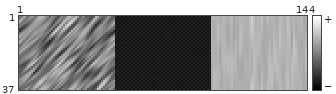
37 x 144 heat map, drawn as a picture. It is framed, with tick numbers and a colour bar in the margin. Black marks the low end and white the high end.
It is made of 1 by 3 panels. Panel 1,1: middling, slanting up to the right, strong in contrast. Panel 1,2: very low, checkered, faint in contrast. Panel 1,3: high, streaked downward, faint in contrast.
